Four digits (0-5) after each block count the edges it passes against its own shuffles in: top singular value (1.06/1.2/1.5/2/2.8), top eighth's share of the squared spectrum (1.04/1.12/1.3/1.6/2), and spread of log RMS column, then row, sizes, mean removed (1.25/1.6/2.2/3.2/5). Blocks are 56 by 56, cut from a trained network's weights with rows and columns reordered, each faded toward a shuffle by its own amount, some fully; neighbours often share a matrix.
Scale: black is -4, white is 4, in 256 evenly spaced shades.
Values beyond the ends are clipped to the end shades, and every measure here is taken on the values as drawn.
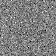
0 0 0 0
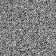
2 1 0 0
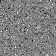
0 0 0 0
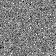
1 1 0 0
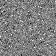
0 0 0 0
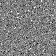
0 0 0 0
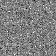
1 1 0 0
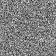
1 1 0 0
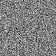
0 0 0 0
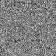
3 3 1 1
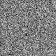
1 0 0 0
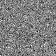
1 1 0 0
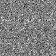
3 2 0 1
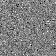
2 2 0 0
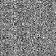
3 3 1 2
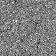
2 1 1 0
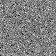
0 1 0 0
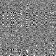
4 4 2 3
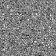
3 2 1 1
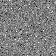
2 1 0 0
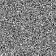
2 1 0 1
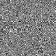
3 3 0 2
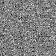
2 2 0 0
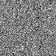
2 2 0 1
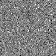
2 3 1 1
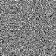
3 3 1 2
